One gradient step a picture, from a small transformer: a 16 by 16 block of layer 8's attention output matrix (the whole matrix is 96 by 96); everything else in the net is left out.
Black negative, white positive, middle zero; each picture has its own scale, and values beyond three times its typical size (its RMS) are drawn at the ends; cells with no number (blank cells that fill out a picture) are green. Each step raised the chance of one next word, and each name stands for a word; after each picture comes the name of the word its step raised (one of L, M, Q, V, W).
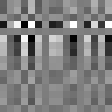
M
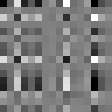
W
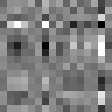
M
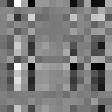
W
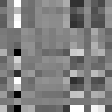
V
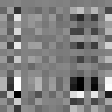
V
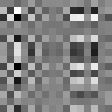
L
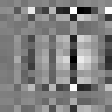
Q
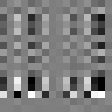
V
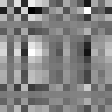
Q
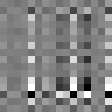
V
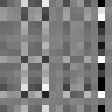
W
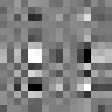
Q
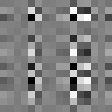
L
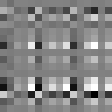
V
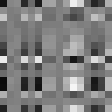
W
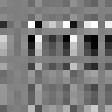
M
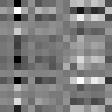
Q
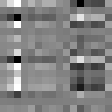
W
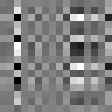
L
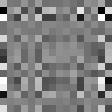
L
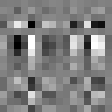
M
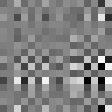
W
